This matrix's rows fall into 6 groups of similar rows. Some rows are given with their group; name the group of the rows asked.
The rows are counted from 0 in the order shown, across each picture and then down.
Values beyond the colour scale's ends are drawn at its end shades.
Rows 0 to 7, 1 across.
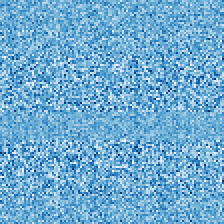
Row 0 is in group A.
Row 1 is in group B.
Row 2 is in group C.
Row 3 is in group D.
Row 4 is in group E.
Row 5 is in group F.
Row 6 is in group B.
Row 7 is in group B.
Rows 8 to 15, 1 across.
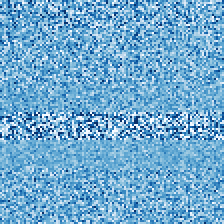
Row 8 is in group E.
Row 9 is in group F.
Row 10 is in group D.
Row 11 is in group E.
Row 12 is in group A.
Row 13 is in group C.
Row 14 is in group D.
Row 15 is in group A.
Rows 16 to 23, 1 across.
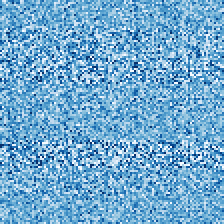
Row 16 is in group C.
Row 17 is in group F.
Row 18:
A
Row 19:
A
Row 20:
E
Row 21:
A
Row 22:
D
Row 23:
A
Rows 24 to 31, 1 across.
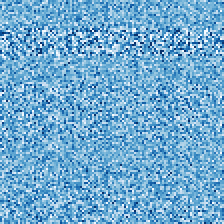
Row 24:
D
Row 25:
A
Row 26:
C
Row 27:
B
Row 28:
B
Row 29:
B
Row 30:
D
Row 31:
A
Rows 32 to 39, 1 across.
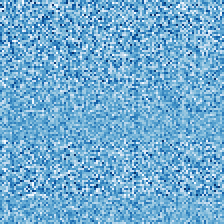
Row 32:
B
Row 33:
F
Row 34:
D
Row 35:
C
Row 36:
E
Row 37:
C
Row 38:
C
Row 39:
F
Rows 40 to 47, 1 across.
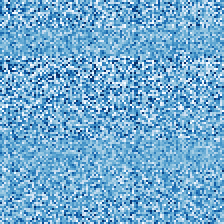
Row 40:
F
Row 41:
A
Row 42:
F
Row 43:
D
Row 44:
E
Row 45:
F
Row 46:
C
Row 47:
D
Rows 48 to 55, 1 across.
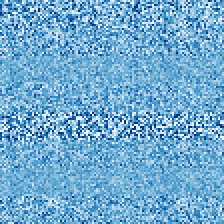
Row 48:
F
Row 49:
B
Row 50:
C
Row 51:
D
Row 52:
A
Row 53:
B
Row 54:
C
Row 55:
B
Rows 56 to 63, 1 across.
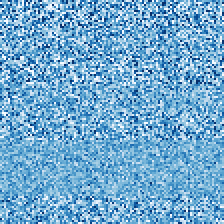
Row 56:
B
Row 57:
B
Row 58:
C
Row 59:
F
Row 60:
C
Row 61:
D
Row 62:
A
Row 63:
A
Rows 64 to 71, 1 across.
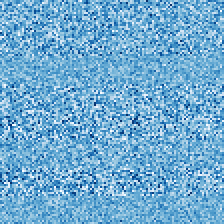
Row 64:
D
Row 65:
B
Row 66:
D
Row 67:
C
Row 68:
F
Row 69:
A
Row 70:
F
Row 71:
B
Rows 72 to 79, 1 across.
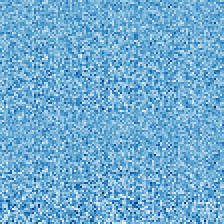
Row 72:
D
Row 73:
A
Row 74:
D
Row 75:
D
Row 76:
B
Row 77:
D
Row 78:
D
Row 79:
F
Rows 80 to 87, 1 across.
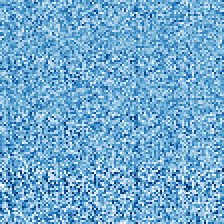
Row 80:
A
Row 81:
B
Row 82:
E
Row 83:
A
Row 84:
E
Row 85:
F
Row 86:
E
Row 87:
F
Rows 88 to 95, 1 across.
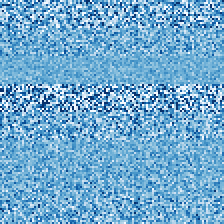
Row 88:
A
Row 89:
E
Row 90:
D
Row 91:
B
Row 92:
F
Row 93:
B
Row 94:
D
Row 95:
F
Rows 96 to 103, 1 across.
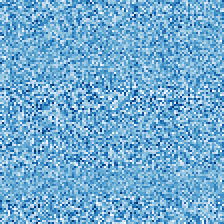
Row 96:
A
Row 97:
B
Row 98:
C
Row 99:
A
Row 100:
B
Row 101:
D
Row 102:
B
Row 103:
F
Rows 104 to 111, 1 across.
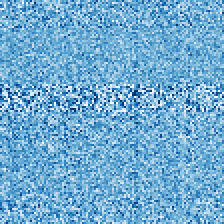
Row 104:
B
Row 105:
C
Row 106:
A
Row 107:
F
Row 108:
E
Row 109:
E
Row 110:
C
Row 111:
F
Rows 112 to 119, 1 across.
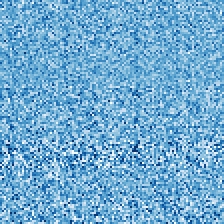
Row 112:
B
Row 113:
E
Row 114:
E
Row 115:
F
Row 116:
A
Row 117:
F
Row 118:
B
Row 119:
C
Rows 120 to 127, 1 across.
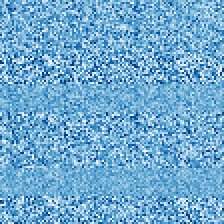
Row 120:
F
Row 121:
D
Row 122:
B
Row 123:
E
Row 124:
E
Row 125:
C
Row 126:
B
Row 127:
B
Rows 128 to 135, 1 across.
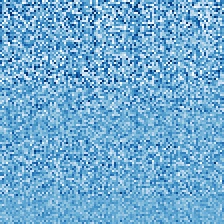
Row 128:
F
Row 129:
F
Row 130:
D
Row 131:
A
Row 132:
E
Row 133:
D
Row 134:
B
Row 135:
B
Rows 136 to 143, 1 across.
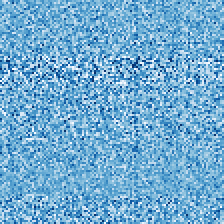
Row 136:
C
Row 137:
A
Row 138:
F
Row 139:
D
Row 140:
C
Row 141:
F
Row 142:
C
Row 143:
D
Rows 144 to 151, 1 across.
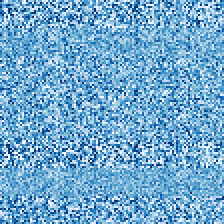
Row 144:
F
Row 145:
E
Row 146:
B
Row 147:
A
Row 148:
B
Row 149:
F
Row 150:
B
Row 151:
E
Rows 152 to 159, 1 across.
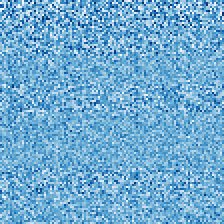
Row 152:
B
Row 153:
D
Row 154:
E
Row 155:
C
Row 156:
E
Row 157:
B
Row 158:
A
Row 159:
C
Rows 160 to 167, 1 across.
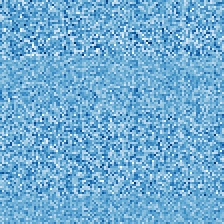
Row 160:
E
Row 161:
C
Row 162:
C
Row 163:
F
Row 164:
D
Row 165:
D
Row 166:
A
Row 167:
D
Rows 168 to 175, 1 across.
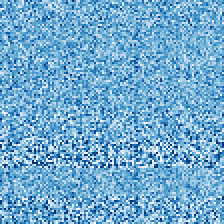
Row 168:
B
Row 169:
F
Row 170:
E
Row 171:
D
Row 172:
C
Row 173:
D
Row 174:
F
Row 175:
E
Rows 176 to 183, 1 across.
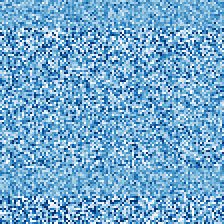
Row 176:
D
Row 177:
B
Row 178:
E
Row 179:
D
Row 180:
B
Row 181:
C
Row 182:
A
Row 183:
E
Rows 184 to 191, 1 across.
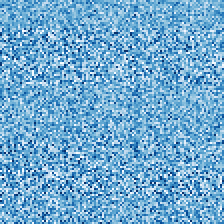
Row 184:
A
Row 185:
E
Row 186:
C
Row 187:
F
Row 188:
D
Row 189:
E
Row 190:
B
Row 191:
B
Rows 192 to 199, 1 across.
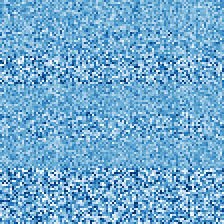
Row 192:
F
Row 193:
D
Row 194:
B
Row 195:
B
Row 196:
A
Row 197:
B
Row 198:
E
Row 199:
A
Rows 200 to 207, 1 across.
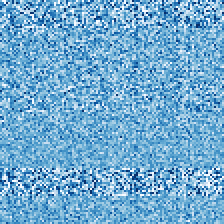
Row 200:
C
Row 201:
E
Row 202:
A
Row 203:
C
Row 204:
B
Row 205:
A
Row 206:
F
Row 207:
E
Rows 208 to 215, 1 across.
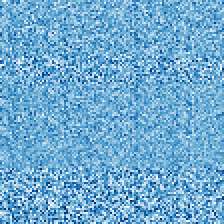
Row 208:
C
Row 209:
E
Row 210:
B
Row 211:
E
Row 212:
E
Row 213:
A
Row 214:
D
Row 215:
E
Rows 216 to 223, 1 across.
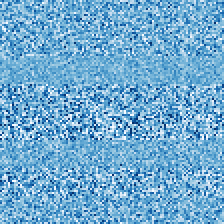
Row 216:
D
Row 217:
C
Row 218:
C
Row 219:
E
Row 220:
F
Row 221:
B
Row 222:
F
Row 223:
D
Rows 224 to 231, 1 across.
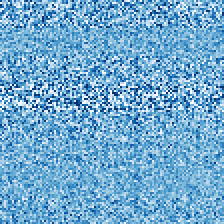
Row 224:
B
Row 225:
D
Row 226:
E
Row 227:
D
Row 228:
F
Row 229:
D
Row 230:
F
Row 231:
E
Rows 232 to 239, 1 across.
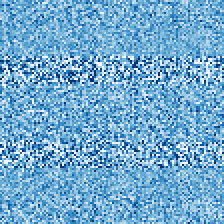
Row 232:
A
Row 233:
F
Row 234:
F
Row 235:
C
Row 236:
D
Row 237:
B
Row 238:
B
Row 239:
F
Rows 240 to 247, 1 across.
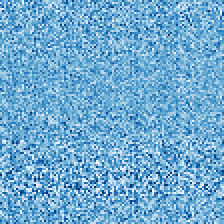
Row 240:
B
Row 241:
D
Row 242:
E
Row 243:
B
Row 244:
E
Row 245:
C
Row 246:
D
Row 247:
E
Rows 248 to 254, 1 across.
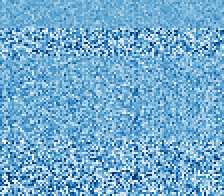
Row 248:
C
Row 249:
D
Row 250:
C
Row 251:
F
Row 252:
F
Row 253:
C
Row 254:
F
